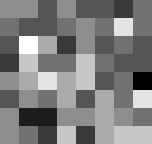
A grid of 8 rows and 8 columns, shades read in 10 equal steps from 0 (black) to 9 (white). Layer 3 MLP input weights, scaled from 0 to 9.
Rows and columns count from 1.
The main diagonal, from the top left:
5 3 6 4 7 6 5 7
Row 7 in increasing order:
1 1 4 5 5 5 5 6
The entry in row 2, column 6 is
4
